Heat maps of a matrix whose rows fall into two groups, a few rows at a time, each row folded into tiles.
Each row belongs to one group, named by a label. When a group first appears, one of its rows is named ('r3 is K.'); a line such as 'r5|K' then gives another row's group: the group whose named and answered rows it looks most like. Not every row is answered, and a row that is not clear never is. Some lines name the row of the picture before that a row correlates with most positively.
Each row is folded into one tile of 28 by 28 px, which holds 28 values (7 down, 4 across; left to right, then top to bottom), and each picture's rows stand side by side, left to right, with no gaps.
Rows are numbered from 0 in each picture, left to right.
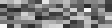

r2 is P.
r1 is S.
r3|P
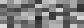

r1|S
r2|P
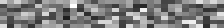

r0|P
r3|S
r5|P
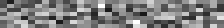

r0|S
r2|S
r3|P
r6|S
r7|P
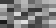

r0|S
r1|S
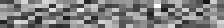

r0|S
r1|S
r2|S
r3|S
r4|P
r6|P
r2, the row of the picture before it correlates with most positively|1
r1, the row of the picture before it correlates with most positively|1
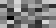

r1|S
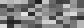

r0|P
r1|S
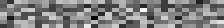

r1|P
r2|P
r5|P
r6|P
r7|S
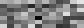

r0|P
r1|P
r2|S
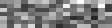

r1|P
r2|S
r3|P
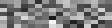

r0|P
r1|S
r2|P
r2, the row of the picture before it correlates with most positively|1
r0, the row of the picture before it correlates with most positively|0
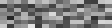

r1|P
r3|S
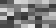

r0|S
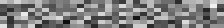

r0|P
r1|P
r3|S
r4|S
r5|P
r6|S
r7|P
